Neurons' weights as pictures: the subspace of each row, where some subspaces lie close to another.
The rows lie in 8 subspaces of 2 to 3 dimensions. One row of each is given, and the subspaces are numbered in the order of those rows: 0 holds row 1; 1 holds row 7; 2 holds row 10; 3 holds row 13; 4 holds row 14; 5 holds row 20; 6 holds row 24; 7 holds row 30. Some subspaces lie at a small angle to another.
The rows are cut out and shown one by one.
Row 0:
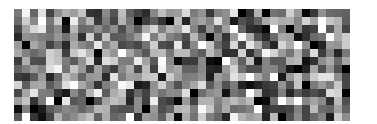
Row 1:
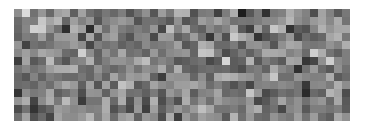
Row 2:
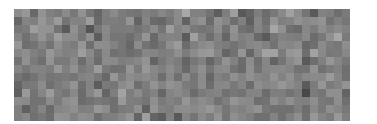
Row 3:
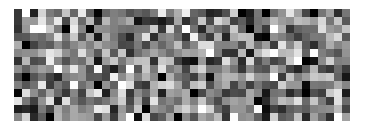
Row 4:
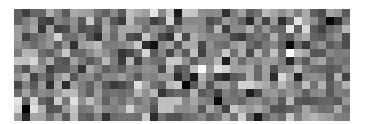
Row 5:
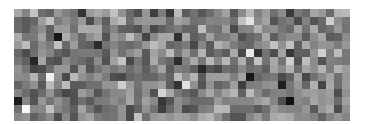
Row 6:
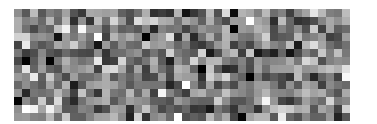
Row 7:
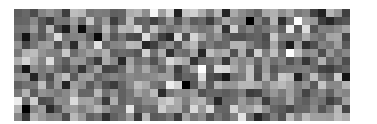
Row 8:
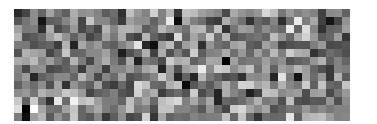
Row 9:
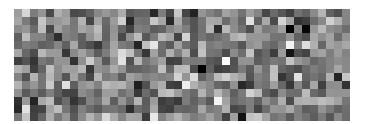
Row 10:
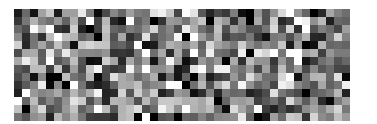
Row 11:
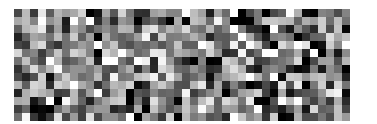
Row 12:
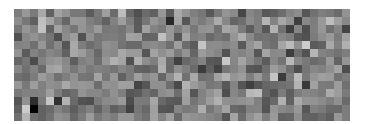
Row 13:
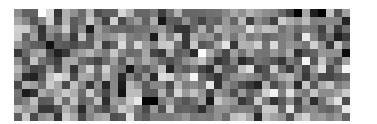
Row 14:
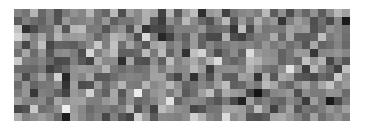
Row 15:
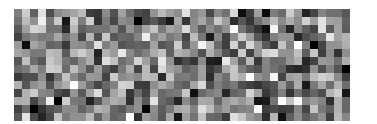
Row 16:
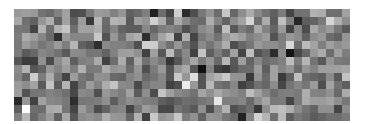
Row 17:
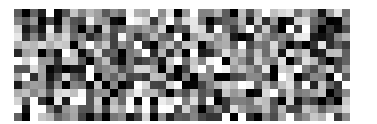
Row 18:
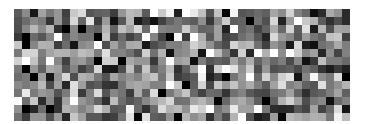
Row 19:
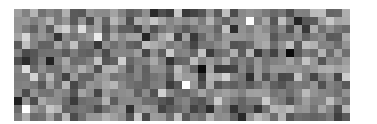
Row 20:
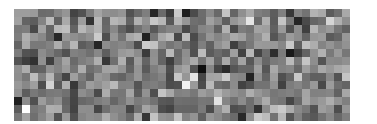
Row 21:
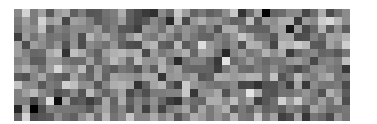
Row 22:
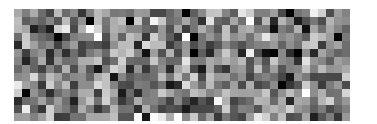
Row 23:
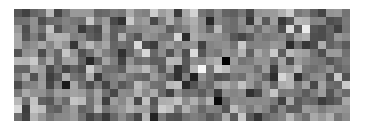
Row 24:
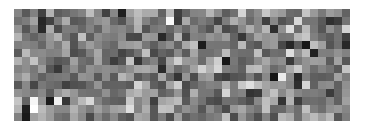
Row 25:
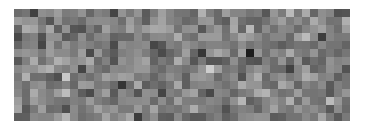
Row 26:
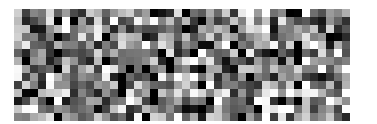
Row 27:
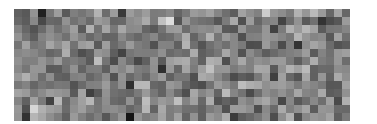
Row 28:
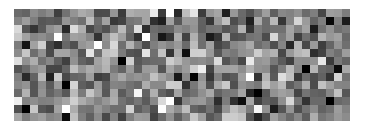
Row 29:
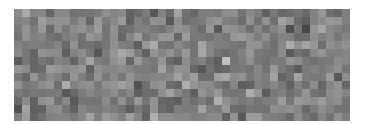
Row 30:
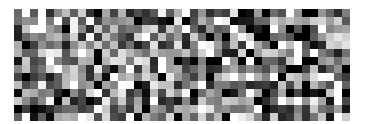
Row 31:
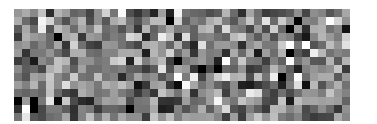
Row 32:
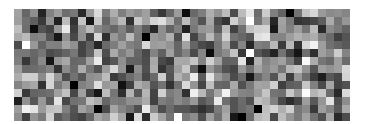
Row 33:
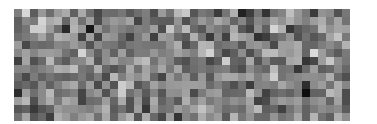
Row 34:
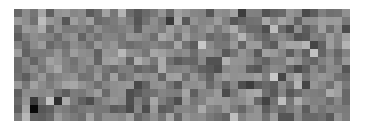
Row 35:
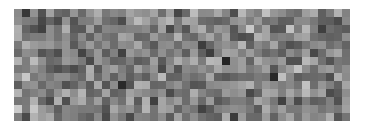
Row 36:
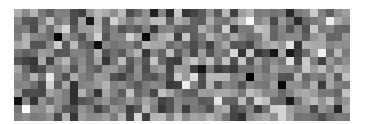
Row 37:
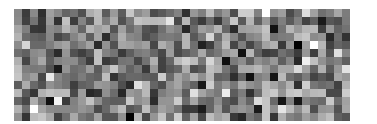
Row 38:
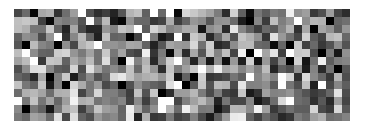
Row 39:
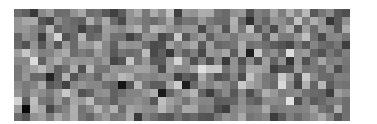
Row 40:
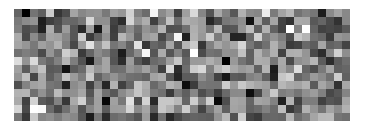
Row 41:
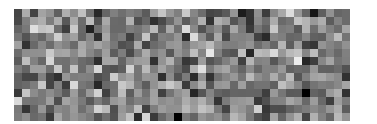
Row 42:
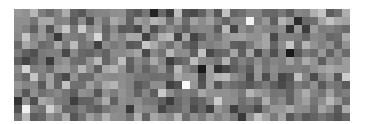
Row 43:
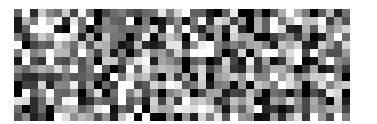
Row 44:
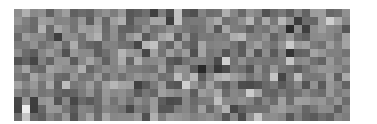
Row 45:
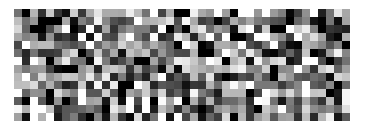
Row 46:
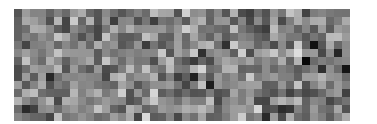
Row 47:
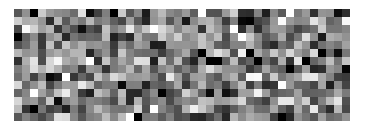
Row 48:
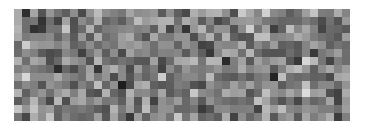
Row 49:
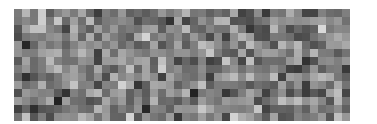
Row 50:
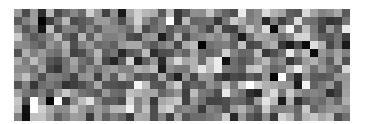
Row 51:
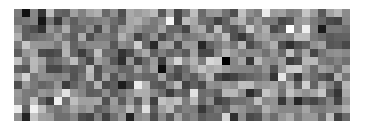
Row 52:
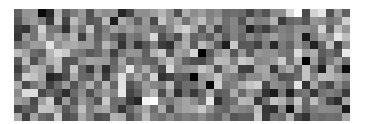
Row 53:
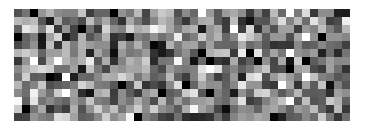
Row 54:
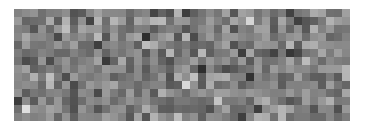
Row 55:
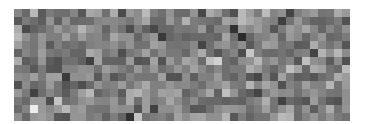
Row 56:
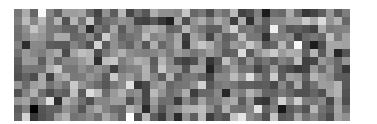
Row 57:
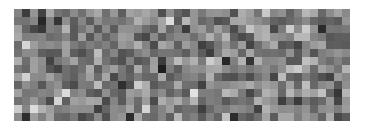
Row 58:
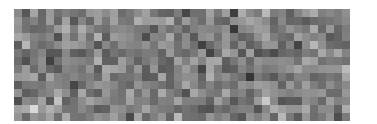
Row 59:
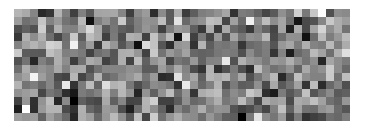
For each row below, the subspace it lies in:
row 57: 7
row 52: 3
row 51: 7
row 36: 6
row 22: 0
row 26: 3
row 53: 4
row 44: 5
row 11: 6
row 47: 4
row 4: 5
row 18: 1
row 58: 1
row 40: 0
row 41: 2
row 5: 4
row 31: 6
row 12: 6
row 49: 7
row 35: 2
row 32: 7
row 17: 2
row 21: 1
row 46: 3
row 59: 3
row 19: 1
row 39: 4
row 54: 5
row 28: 4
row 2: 0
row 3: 2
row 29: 7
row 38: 4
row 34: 6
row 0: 5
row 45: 0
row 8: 3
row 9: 7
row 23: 2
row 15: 5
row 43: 0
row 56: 3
